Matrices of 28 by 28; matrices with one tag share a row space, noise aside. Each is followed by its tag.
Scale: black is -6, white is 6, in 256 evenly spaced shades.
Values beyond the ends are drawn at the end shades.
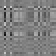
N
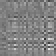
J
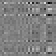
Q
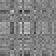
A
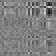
Q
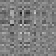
A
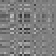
A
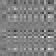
J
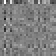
N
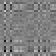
N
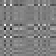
N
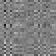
N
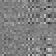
Q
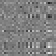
Q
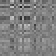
A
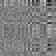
Q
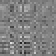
A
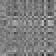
J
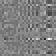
Q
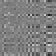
Q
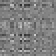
A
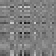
A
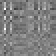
N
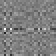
N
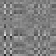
N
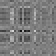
A
